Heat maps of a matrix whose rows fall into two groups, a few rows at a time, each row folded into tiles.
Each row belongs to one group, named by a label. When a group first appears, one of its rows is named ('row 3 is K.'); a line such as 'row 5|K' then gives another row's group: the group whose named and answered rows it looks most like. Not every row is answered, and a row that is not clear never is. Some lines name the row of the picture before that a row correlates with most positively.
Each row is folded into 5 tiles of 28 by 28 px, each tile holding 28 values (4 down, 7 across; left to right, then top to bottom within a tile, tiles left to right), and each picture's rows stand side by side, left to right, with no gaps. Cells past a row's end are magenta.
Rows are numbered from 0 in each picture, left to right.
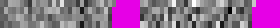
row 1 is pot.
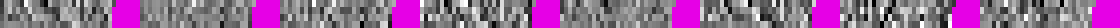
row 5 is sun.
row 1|pot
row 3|sun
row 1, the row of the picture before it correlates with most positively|0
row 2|pot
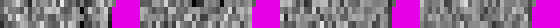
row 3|sun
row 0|pot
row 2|sun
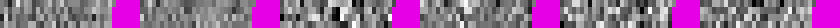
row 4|pot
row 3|sun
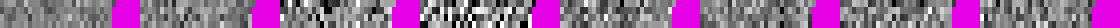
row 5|pot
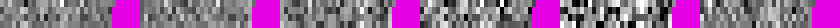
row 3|pot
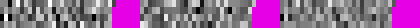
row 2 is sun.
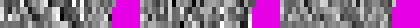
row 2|sun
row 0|sun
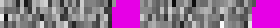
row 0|sun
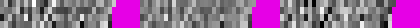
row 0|pot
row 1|pot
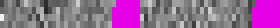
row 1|sun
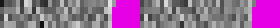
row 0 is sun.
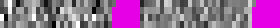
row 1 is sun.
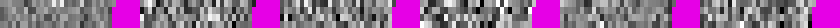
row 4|sun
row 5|pot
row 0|pot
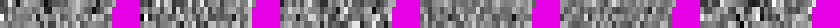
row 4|pot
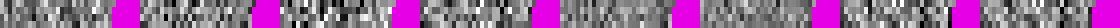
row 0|sun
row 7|pot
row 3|pot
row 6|pot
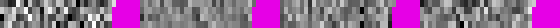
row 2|pot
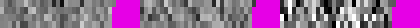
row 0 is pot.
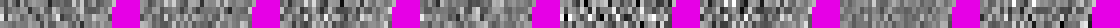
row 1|pot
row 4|sun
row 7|pot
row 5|pot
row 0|sun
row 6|pot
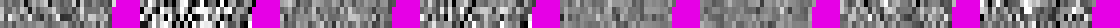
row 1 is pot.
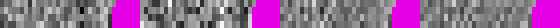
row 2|pot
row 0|pot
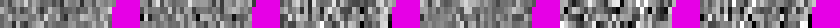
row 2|pot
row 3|sun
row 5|pot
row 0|pot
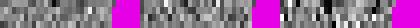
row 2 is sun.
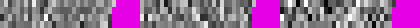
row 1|sun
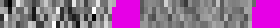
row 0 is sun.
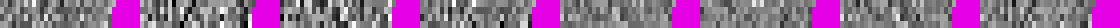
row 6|sun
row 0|pot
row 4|sun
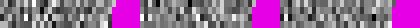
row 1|sun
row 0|pot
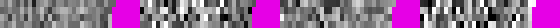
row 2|sun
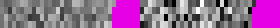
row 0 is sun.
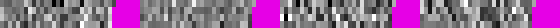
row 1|pot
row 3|sun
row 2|sun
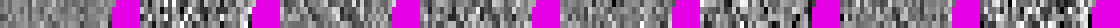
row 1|pot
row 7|pot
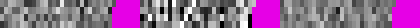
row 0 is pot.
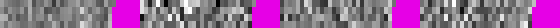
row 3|pot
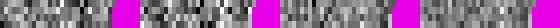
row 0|pot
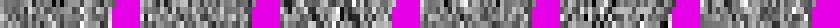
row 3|sun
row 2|sun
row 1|sun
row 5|sun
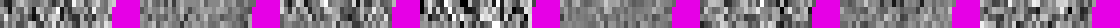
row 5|pot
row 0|sun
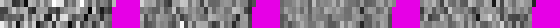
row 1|sun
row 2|pot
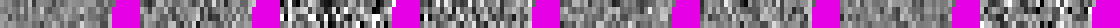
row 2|sun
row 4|pot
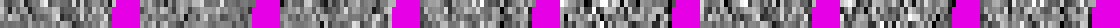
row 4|sun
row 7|pot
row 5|sun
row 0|sun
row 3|pot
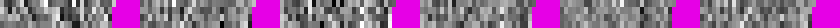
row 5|pot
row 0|sun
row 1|pot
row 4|pot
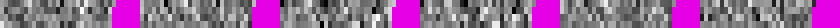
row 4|sun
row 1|sun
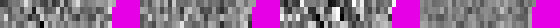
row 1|pot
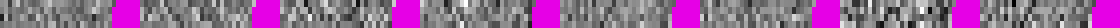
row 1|sun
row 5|sun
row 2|sun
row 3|sun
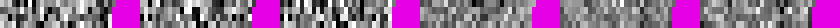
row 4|pot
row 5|pot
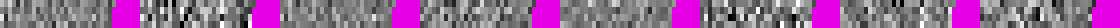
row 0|sun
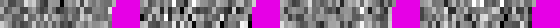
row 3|pot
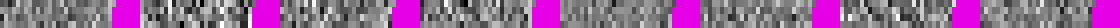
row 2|pot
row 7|pot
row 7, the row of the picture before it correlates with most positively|3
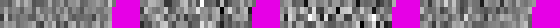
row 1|pot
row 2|sun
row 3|pot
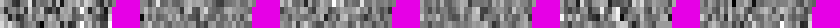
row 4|sun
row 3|sun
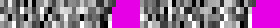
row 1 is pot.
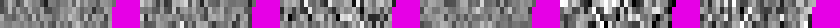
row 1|sun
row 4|sun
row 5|pot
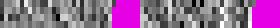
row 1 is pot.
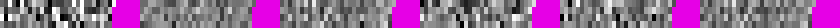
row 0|sun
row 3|sun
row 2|pot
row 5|pot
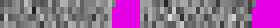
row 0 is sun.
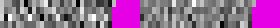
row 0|sun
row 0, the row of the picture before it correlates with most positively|1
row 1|pot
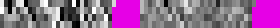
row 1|sun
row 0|sun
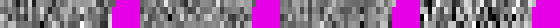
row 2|pot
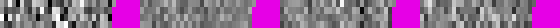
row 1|pot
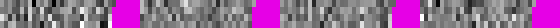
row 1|sun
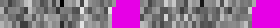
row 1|pot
